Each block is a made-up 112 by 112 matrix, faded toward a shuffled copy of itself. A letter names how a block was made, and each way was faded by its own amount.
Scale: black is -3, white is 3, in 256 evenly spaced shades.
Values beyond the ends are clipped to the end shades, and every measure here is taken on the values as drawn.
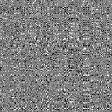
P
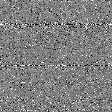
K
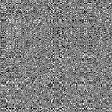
P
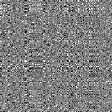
P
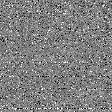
K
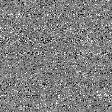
K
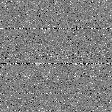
K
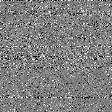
K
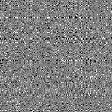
P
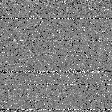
K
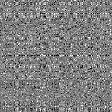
P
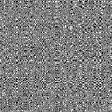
P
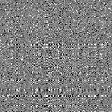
P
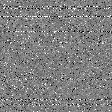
K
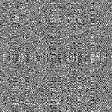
P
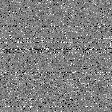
K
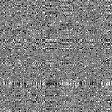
P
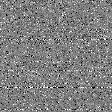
K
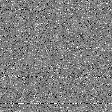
K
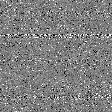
K
